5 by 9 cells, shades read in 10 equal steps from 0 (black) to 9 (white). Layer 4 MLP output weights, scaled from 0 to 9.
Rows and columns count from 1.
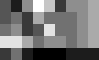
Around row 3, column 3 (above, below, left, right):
2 6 5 3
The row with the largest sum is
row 4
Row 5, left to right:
2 4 1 0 0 0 1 1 1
